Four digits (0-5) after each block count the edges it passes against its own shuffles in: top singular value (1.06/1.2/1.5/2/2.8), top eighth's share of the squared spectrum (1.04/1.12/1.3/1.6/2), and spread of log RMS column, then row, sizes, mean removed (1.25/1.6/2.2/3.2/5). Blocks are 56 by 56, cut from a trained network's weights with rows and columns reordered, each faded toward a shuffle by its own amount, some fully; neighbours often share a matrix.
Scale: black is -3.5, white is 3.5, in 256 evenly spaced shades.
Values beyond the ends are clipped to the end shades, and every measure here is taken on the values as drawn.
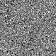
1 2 0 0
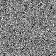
0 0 0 0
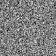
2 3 1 0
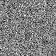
0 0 0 0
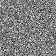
0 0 0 0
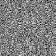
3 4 2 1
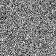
2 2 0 0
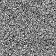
2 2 1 0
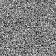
2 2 0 0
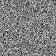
1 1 0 0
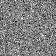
0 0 0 0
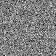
0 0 0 0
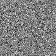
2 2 0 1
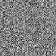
3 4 2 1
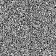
1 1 0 0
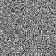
3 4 2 1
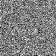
2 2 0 0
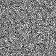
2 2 0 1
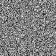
1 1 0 0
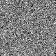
1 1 0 0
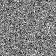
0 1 0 0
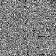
2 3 1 2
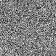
2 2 0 0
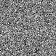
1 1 0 0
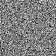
2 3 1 0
